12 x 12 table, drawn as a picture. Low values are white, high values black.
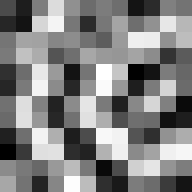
Slope: none. Calmest part: top middle. Rings: centred on the middle right.
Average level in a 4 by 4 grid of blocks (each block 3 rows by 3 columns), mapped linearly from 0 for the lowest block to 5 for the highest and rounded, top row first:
4 1 3 0 | 1 4 1 4 | 1 3 2 5 | 4 1 3 1
